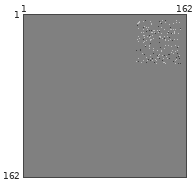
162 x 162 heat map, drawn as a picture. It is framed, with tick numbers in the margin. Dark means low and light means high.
Odd patch: rougher, in the top right. Stripes: none. Grain: fine. Mirror symmetry: none.
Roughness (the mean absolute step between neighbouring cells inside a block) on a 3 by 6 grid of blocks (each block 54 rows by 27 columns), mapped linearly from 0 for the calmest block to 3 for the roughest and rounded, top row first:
0 0 0 0 3 3 | 0 0 0 0 0 0 | 0 0 0 0 0 0
